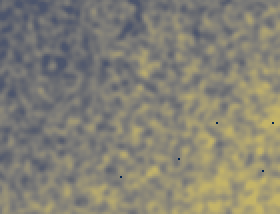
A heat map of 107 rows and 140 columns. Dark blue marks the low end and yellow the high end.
No single row or column stands out from its neighbours. Five lone cells stand out, each far lower than its neighbours. There is an overall slope up to the bottom right. There are no regular stripes. The top left is the ninth with the lowest average. Neither half mirrors the other. The field is mottled with small blotches.
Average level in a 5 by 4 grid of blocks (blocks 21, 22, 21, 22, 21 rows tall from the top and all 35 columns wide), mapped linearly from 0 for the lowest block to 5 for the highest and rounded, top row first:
0 1 2 2 / 0 1 2 3 / 1 2 3 4 / 1 2 3 4 / 2 3 4 5
